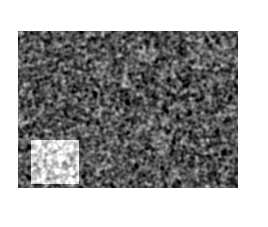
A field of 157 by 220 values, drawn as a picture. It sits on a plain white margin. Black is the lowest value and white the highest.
The ninth with the highest average is the bottom left. The texture is blotchy. Most values sit low, with a long tail of high ones. In the bottom left lies a patch that is higher than the rest. No regular stripes run through it.
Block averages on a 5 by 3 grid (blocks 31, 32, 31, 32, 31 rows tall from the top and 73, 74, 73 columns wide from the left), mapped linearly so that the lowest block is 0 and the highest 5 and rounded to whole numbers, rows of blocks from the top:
0 0 1 | 0 0 0 | 0 0 0 | 3 1 0 | 5 0 0
